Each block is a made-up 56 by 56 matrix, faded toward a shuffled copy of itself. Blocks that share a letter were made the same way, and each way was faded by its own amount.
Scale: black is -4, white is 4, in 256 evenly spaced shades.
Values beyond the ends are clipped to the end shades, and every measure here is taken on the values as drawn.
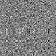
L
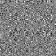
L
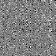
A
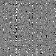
A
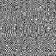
L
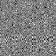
L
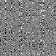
A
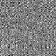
L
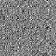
L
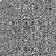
L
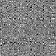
L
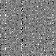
A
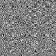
L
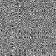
L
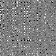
A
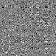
L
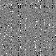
A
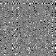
A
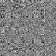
L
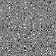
A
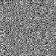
L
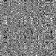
L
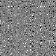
A
